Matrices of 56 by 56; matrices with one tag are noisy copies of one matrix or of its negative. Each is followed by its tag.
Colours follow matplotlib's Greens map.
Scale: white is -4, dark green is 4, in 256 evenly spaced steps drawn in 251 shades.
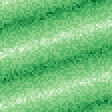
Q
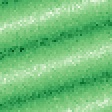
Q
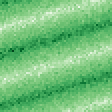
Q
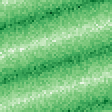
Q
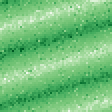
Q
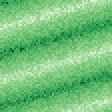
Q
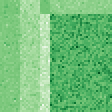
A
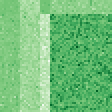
A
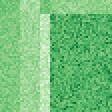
A
